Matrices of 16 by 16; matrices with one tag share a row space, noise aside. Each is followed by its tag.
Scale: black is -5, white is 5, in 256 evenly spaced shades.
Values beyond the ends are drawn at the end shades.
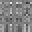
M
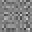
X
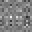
M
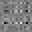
X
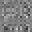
X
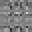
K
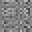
X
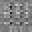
K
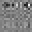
X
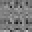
K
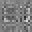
X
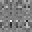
M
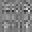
X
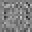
X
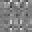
K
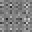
M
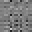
K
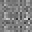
X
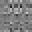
K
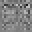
X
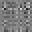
X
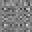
X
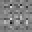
K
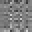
K
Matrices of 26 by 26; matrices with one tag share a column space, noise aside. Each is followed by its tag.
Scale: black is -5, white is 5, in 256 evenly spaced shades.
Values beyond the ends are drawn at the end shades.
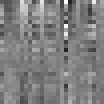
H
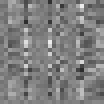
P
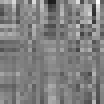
H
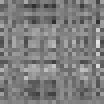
P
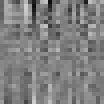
H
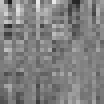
H
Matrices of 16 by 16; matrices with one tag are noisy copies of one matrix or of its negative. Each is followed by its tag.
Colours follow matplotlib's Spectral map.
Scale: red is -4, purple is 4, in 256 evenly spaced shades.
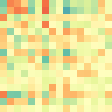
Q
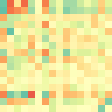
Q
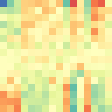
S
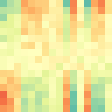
S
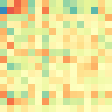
Q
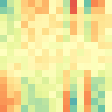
S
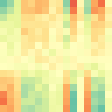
S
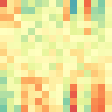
S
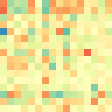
Q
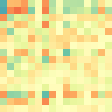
Q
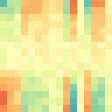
S
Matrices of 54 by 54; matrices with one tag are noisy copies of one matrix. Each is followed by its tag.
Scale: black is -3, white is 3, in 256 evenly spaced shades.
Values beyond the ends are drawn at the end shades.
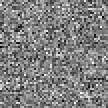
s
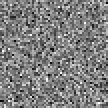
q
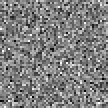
q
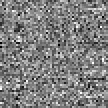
s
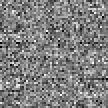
s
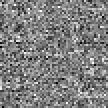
s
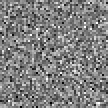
q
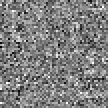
s
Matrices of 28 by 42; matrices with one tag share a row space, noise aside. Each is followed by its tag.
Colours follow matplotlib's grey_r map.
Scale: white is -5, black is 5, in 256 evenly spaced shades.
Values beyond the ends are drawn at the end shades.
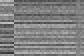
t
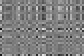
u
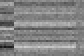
t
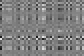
u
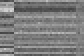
t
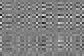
u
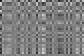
u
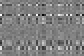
u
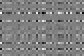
u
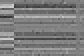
t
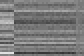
t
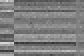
t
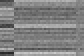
t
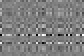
u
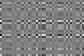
u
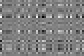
u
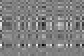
u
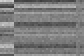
t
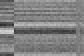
t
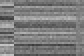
t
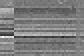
t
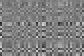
u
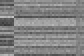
t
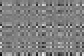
u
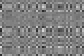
u
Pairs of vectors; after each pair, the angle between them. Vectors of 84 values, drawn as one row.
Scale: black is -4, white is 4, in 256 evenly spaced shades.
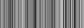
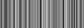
orthogonal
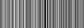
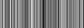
orthogonal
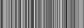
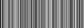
orthogonal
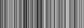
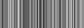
partly aligned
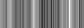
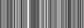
partly opposed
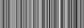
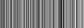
orthogonal
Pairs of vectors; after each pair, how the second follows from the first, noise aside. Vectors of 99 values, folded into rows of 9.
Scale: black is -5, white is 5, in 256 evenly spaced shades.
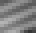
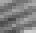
negated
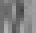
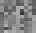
sign-scrambled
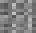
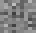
sign-scrambled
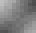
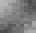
copied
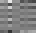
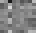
sign-scrambled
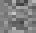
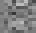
negated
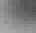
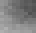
copied
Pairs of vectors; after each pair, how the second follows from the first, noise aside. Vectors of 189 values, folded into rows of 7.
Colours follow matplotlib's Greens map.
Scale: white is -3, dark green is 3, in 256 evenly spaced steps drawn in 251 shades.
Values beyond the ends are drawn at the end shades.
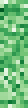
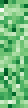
negated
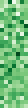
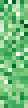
sign-scrambled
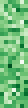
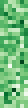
negated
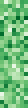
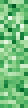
shuffled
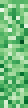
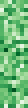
shuffled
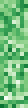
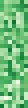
sign-scrambled
